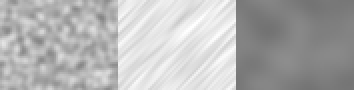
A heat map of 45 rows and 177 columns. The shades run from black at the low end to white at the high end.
It is made of 1 by 3 panels. Panel 1,1: high, blotchy. Panel 1,2: very high, slanting up to the right, faint in contrast. Panel 1,3: middling, smooth, faint in contrast.
